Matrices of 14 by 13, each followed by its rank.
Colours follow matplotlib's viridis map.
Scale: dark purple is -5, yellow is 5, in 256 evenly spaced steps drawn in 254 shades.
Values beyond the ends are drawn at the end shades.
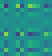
one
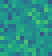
full rank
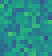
full rank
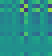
one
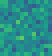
full rank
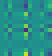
one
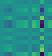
one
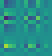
one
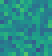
full rank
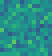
full rank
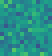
full rank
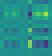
one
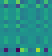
one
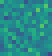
full rank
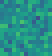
full rank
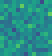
full rank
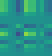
one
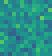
full rank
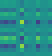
one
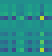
one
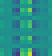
one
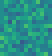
full rank
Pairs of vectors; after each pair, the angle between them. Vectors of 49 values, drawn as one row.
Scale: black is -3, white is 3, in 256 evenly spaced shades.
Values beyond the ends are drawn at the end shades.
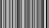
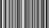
nearly parallel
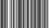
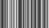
nearly parallel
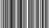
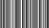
partly opposed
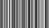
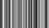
partly aligned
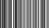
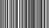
orthogonal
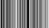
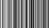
partly opposed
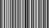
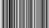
partly opposed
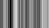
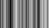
nearly parallel
